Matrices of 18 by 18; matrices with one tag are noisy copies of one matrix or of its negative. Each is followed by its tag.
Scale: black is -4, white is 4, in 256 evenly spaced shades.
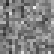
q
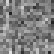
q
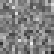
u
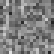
q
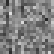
q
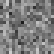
q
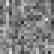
q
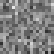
u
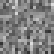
u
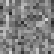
q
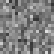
u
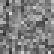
q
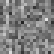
q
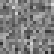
u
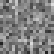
u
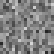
u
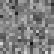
u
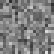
u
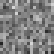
u
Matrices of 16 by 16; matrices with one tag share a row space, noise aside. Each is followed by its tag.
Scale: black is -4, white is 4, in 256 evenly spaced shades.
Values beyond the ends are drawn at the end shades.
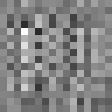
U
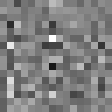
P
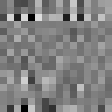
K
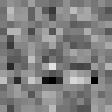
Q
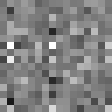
P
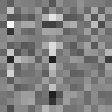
P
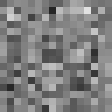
Q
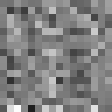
Q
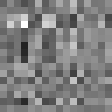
K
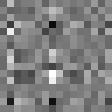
P
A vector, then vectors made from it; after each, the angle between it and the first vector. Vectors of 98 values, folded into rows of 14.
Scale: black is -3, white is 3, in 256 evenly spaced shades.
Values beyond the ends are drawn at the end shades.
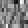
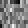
partly aligned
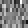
partly aligned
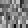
partly opposed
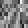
partly aligned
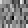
partly aligned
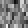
nearly parallel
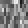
nearly opposite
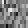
orthogonal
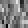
nearly opposite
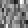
nearly parallel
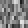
nearly opposite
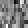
nearly parallel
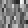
nearly parallel
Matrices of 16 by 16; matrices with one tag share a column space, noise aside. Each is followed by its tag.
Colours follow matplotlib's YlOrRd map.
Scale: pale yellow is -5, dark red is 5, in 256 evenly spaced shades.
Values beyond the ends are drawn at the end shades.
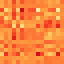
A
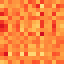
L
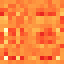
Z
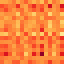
L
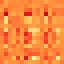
Z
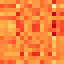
L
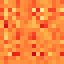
A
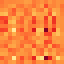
Z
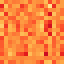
L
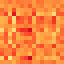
Z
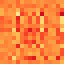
Z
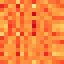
L
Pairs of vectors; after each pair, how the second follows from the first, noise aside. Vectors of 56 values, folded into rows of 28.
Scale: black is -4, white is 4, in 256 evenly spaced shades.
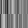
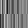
sign-scrambled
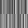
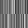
sign-scrambled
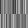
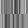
sign-scrambled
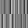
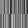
sign-scrambled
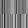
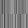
shrunk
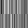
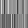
sign-scrambled
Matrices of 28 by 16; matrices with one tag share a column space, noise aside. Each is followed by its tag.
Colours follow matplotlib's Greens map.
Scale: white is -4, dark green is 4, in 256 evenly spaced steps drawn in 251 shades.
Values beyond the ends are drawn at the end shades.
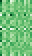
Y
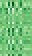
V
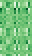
V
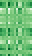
V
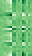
Y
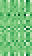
Y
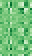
V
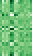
Y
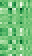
V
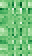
V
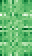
Y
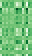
V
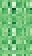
V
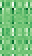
V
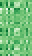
V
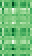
V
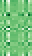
Y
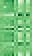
Y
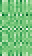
Y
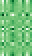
Y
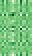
Y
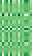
Y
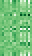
Y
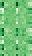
V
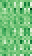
V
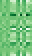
Y
